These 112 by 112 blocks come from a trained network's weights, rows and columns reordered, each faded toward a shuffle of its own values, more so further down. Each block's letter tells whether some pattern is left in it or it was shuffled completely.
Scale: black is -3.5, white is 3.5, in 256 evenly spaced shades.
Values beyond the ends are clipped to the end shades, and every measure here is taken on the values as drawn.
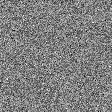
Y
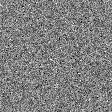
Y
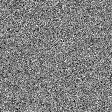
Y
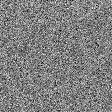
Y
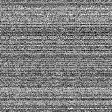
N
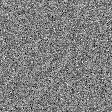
Y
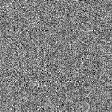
N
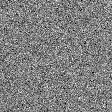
Y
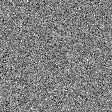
Y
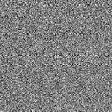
N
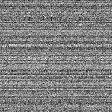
N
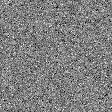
Y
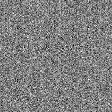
N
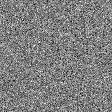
Y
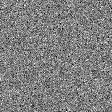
Y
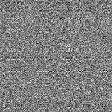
N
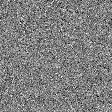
Y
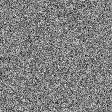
Y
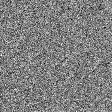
Y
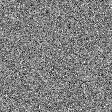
Y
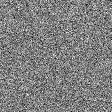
Y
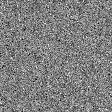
Y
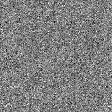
N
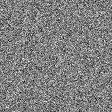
Y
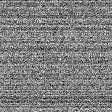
N
